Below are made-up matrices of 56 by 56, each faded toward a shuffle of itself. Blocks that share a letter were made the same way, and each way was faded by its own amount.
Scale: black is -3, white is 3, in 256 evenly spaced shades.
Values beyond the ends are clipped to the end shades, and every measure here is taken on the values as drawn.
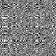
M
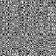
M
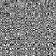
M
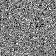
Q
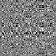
M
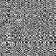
M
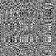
M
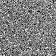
Q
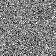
Q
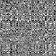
M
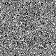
Q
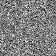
Q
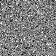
Q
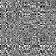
M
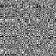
M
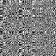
M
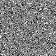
Q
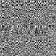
M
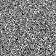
Q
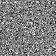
Q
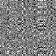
M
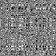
M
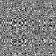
M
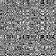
M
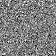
Q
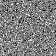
Q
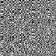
M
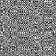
M
